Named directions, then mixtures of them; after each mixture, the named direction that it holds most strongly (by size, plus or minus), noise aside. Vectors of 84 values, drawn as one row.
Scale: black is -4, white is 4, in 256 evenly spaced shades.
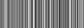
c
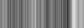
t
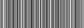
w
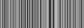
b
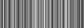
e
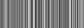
c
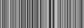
b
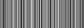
w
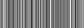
w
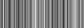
e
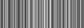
e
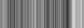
t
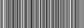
w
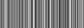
c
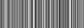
c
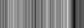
t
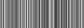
b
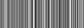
c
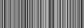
b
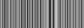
b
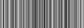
e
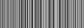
b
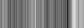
t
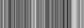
t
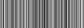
e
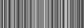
e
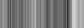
t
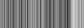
t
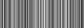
e
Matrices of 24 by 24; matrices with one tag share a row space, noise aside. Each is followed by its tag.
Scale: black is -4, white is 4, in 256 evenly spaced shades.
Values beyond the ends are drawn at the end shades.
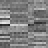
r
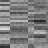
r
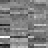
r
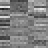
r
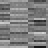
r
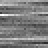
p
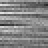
p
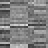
r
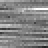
p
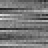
p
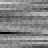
p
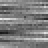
p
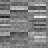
r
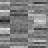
r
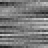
p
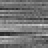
p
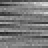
p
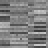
r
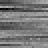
p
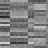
r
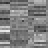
r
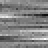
p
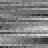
p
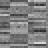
r
